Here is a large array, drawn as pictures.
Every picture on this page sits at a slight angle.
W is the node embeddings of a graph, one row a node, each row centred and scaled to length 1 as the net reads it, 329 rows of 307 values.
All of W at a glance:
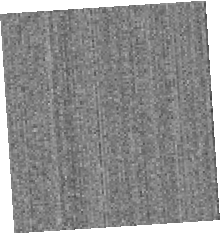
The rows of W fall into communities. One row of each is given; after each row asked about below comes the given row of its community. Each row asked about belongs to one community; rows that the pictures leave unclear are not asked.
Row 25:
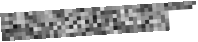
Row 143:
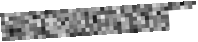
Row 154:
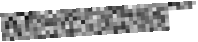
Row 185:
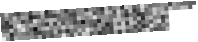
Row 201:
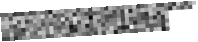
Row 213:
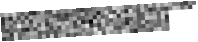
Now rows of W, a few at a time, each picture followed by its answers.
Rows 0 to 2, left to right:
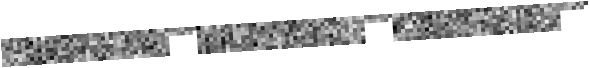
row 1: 213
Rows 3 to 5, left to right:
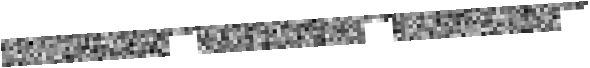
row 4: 154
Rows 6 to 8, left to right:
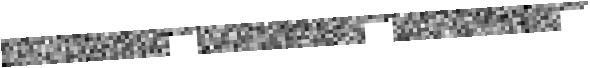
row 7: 143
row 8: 143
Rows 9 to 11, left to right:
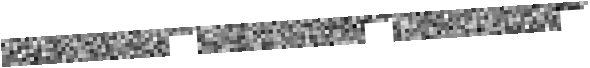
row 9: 201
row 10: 143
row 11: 25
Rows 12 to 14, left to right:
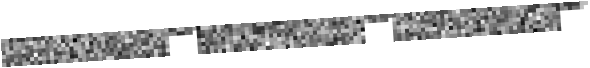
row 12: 201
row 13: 213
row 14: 25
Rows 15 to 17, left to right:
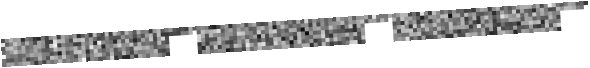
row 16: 201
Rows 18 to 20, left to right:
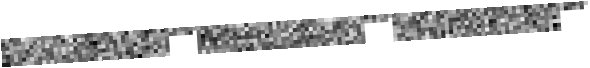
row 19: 154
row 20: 185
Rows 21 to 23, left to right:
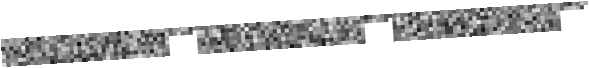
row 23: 201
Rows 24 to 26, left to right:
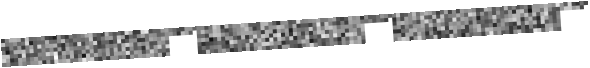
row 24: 185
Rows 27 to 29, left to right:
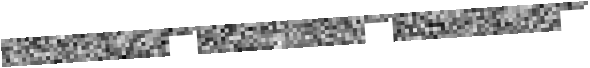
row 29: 25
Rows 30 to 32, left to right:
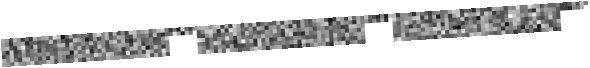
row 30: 154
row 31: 185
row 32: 25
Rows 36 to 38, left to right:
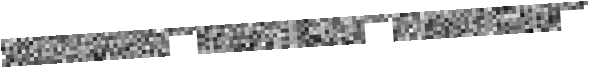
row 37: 201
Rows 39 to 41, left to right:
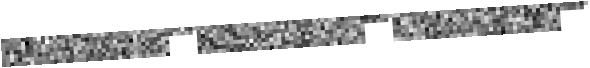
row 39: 154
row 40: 25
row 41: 185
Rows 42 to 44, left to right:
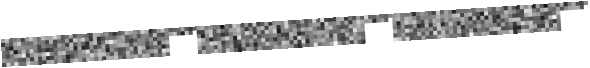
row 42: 154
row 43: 185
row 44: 154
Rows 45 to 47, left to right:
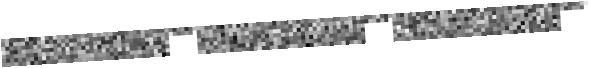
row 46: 201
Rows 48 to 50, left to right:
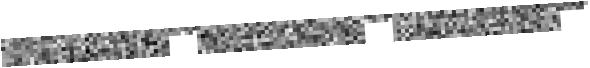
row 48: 143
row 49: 154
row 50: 143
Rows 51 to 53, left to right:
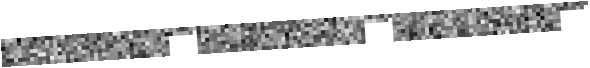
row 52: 213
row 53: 143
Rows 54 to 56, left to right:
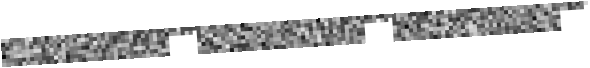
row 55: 143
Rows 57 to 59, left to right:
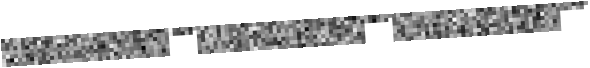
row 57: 185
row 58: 185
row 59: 143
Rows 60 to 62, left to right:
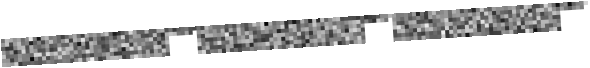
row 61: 25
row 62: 25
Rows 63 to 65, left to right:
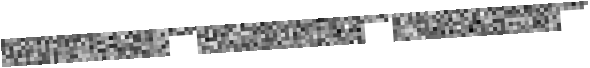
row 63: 213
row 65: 185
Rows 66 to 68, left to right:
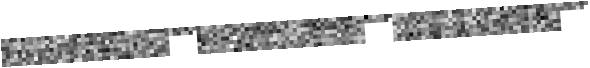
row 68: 143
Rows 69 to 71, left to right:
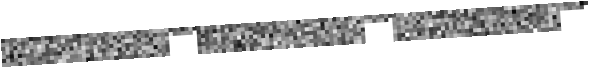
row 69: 213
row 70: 213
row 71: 185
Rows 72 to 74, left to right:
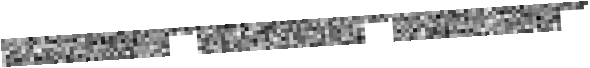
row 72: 143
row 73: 185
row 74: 213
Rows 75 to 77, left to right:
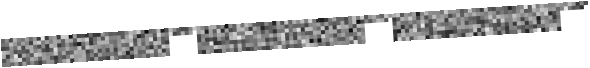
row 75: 25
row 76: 213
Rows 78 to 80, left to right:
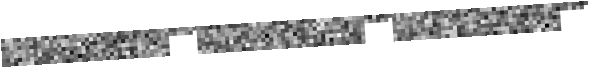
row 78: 143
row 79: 201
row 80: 143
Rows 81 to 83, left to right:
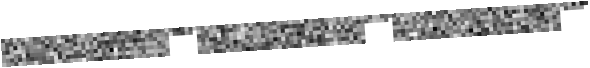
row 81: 185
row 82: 154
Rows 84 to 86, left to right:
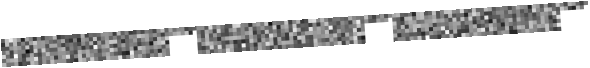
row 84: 213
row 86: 201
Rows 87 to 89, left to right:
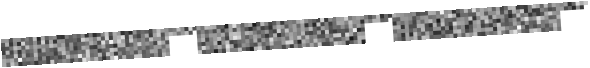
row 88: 213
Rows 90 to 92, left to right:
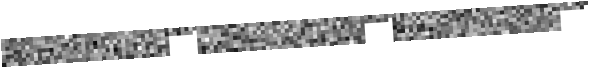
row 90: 25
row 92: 213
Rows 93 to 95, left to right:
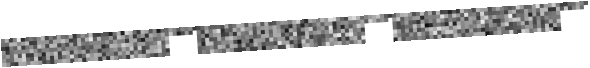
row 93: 185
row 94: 154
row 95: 154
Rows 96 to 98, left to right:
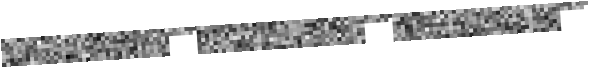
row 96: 143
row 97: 213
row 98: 154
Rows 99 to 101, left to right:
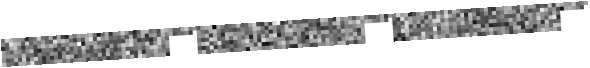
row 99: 185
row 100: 185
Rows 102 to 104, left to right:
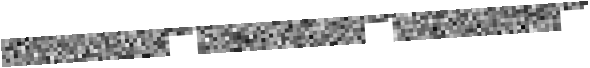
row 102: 25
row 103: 25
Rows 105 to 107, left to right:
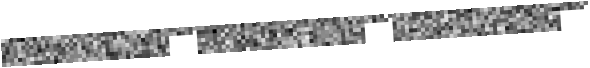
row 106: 213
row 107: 213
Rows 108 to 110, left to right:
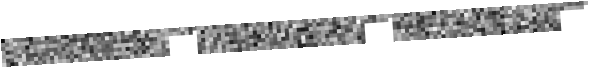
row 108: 185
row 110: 154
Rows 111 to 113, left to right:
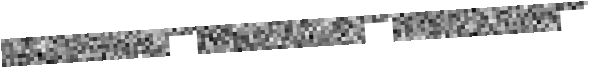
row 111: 213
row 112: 25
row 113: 25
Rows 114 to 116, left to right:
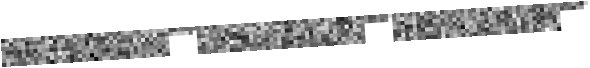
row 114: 154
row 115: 25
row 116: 25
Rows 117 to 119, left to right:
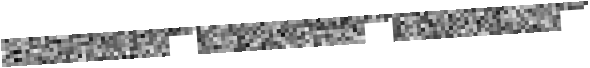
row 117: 25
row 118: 143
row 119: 25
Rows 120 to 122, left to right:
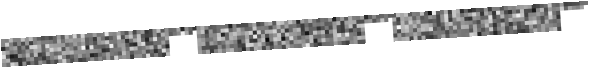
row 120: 143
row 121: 143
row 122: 25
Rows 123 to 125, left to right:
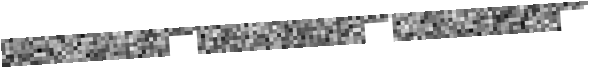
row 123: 25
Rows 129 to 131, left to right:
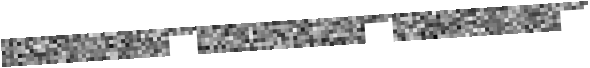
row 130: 25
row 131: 185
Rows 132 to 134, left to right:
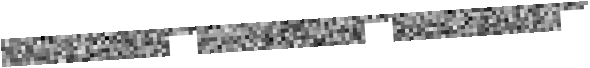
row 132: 143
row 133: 201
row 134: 25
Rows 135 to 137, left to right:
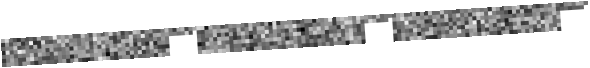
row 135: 201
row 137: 25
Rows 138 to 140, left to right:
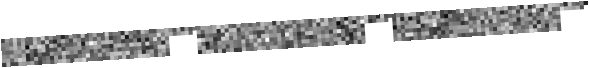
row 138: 185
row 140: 213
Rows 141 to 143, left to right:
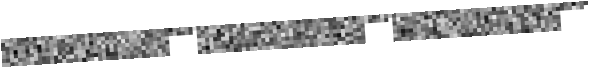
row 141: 25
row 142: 185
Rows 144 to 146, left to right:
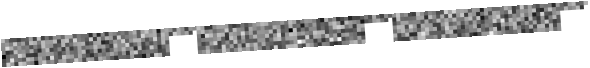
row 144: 201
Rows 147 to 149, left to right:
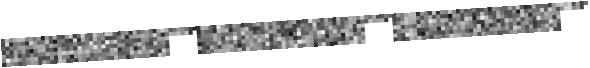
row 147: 213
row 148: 143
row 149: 185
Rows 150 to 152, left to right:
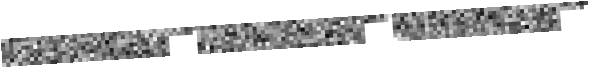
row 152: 154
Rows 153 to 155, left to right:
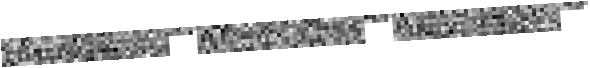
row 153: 185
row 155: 154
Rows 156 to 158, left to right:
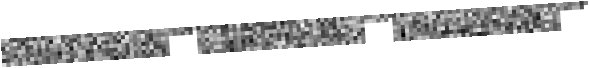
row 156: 201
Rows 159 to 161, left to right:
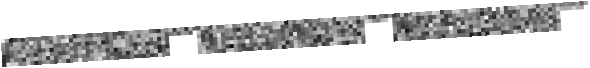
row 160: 154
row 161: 154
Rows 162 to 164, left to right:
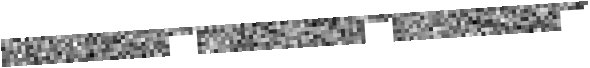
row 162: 201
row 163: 213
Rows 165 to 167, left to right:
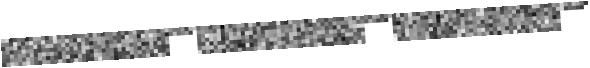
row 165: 201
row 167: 185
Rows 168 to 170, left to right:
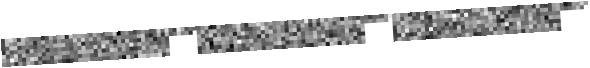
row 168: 143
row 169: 201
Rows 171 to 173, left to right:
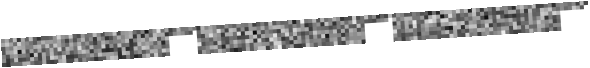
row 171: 143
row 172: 25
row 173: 143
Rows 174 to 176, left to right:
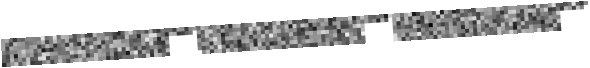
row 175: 185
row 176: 154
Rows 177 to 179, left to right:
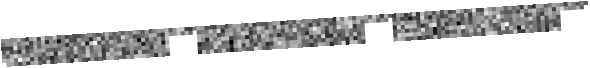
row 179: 213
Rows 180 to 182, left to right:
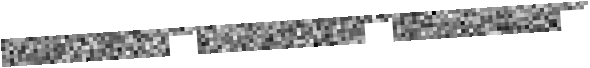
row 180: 185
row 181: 143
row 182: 201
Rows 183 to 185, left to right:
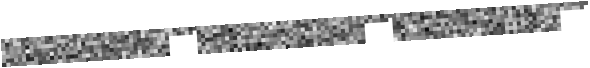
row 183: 185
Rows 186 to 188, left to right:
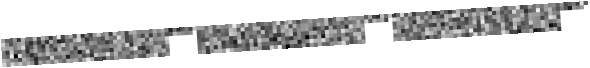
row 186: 154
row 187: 185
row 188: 25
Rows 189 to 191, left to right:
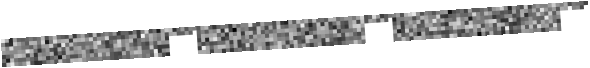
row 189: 201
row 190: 213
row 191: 213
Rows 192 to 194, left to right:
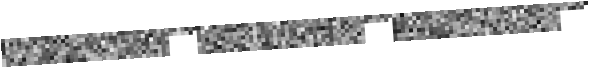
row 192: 143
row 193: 143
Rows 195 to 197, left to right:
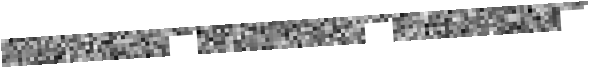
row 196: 213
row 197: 201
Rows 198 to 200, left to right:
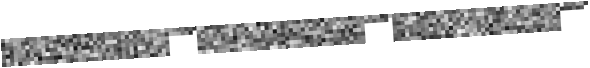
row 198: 213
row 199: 201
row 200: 25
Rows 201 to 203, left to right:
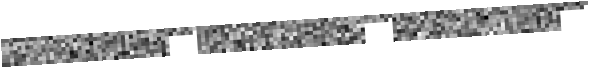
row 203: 143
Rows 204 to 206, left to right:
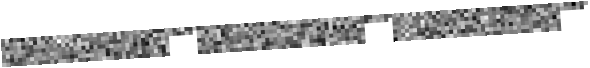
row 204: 201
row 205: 154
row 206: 185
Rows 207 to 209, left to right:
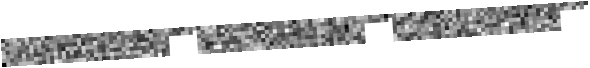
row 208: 185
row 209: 143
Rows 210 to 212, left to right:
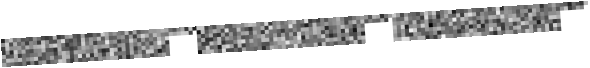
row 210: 213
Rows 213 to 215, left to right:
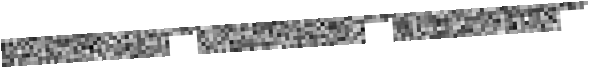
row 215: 154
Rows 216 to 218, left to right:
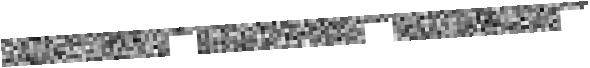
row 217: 213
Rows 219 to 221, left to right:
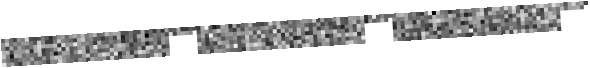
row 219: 143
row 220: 143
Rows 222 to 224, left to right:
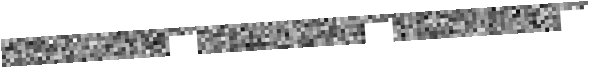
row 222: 154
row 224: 185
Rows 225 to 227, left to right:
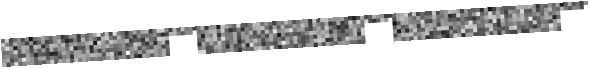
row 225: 213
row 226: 185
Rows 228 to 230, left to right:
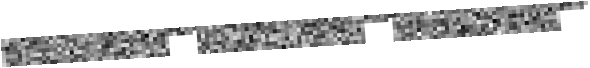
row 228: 154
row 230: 154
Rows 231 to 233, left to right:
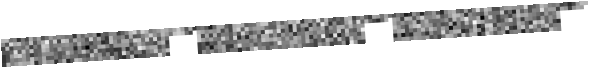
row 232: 201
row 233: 201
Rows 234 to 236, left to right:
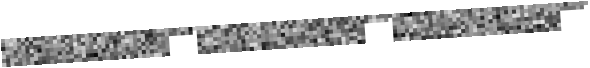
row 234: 25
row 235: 143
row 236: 201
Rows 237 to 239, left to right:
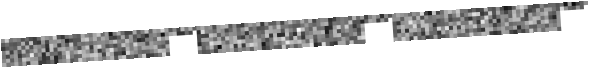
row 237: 213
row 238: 143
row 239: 25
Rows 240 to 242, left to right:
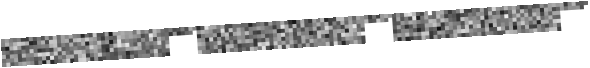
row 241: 185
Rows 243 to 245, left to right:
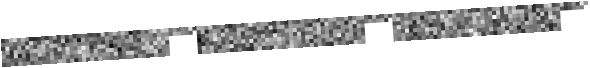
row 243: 213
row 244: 213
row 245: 25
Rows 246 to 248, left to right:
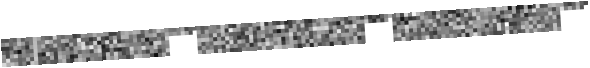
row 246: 154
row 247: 25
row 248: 213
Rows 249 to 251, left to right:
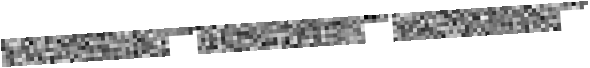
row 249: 185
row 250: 154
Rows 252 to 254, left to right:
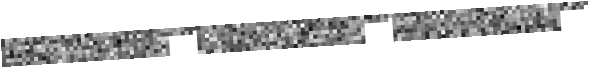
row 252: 213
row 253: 185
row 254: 201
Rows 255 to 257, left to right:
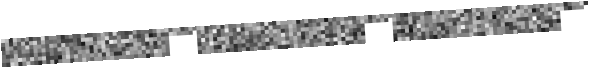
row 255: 213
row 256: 201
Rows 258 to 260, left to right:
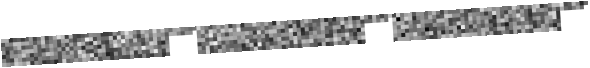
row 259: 201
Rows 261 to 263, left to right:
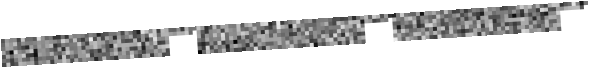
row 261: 185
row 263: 154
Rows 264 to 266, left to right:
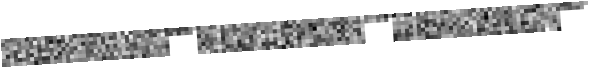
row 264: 25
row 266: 25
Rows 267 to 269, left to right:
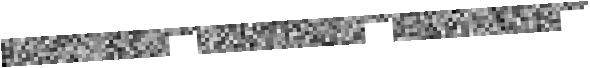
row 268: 213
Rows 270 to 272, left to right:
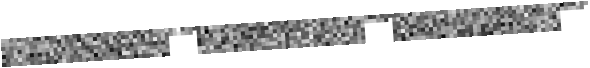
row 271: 213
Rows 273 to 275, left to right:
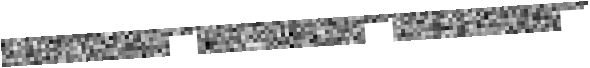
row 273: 213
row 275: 143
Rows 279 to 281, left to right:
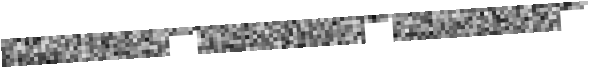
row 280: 25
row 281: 25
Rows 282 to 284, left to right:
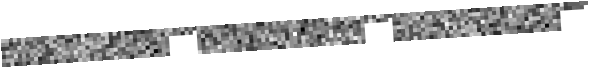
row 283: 154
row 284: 25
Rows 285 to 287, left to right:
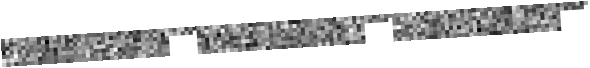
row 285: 213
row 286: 185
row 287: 25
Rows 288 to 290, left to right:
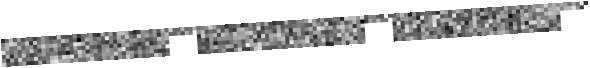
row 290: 213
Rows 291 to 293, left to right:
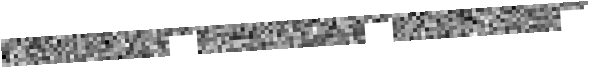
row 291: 25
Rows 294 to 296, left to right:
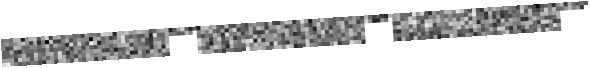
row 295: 25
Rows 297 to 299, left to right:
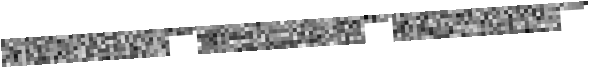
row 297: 25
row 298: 154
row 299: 213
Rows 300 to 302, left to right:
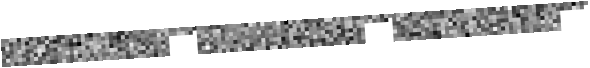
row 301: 201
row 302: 143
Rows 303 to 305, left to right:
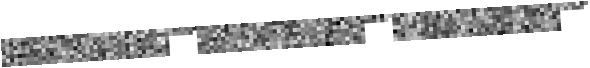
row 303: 213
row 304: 25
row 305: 185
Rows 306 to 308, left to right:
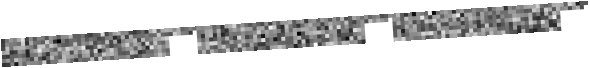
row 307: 154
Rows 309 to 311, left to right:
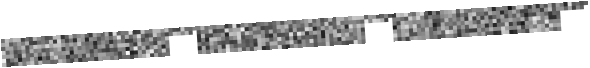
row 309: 143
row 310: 213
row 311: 143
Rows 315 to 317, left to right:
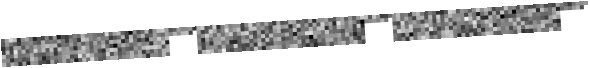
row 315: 213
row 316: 201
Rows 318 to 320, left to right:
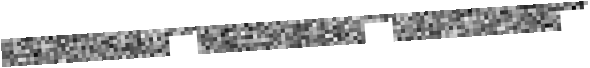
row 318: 213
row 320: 213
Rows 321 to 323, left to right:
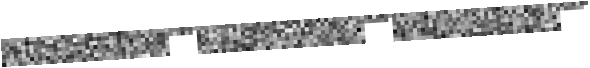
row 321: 154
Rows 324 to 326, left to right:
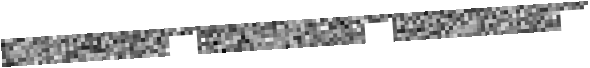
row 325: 213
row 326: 213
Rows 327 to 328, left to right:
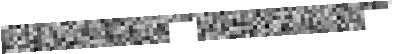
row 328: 25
